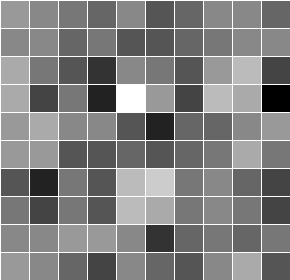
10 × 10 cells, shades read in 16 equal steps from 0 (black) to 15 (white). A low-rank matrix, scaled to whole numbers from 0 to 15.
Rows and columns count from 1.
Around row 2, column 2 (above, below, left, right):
8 7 8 6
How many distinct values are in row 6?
5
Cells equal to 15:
1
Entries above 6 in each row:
6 6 6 6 6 5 5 7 7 5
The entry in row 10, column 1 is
9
